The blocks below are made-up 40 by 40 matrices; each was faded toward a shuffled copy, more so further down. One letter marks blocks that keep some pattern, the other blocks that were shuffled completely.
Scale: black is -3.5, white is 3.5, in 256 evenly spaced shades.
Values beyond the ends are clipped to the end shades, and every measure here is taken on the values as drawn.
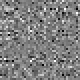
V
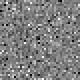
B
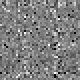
V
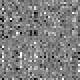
V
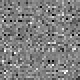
V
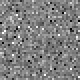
B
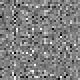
V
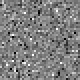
B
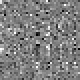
V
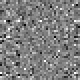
V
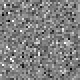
B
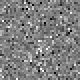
B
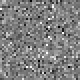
B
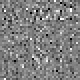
V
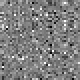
V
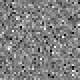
B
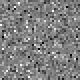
B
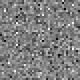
B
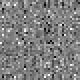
V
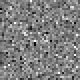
B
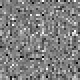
V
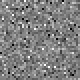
B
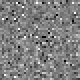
V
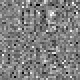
V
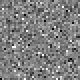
B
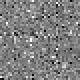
V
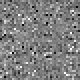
V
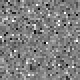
B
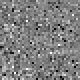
V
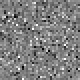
B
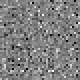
V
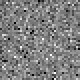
B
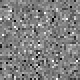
V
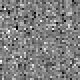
V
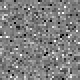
B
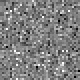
B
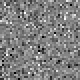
B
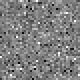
B
